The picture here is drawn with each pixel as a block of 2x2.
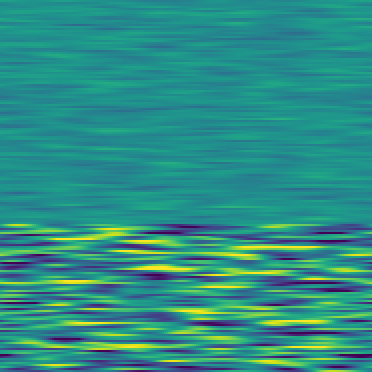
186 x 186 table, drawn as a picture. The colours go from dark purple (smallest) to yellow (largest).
Grain: streaks across. Slope: none. Seam: horizontal, 60% of the way down, the top part calmer. Mirror symmetry: none. Histogram: heavy tails on both sides.
